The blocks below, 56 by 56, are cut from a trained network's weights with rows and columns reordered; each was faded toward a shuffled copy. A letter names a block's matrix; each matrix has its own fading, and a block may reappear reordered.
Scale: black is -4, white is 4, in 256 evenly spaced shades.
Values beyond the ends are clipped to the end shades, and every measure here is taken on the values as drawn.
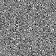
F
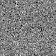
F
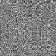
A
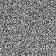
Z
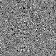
F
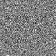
A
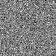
Z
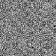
A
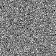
F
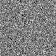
Z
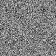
Z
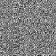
A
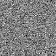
Z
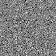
F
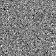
F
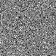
Z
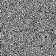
F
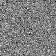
Z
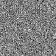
Z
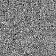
F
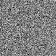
Z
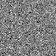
F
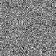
A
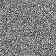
Z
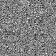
Z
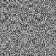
A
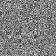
A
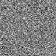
A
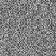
A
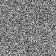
Z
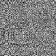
A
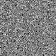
F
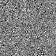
F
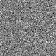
Z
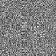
A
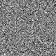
Z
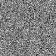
Z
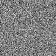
Z
